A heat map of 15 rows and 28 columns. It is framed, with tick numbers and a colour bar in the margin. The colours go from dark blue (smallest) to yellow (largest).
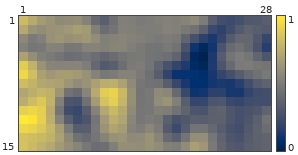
No lone cell stands out from its neighbours. Overall the values sit about 50% of the way up the scale. The values follow a bell shape. There is an overall slope up to the left.
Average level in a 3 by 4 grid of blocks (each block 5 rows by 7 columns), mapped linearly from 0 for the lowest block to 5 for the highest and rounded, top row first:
4320
5400
5321
